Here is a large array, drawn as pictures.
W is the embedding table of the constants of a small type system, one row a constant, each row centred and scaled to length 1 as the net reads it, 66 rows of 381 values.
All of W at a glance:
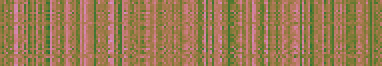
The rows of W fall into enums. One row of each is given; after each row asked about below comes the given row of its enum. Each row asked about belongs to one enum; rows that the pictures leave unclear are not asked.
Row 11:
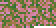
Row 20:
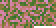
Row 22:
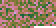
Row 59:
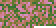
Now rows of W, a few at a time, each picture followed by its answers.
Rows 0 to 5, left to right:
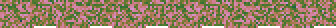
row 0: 59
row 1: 20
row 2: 59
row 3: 59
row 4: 20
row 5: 11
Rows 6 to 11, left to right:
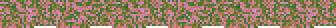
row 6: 11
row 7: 20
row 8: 11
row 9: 20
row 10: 11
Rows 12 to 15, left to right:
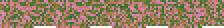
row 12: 20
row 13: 20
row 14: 59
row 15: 11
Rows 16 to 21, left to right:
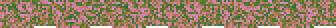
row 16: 59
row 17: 20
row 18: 11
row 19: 59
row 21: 11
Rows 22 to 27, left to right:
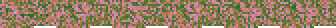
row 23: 59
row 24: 20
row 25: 59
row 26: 11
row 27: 11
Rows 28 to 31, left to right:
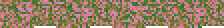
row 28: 59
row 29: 11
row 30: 20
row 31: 11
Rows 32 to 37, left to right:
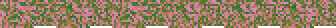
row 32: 20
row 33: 11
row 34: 20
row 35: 59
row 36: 59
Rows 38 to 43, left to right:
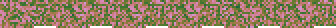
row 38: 20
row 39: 59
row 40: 59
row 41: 59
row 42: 11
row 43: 59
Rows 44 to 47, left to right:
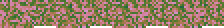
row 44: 20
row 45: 11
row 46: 11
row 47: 11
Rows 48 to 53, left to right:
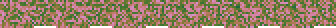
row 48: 20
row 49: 20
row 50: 59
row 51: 59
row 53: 11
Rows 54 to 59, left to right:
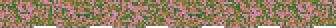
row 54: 59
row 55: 22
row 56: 20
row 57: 22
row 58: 11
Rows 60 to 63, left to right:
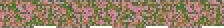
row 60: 59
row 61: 11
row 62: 20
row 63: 59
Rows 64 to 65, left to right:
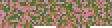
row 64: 20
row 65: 11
